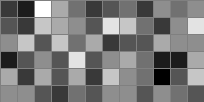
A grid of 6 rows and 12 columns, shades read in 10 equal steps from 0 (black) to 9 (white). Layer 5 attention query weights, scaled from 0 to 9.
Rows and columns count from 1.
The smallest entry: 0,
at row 5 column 10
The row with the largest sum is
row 2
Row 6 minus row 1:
3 4 -6 -4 0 1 2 1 1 0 0 -2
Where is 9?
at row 1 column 3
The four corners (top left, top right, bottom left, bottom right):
2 5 5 3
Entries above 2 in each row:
8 10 11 9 9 11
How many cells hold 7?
6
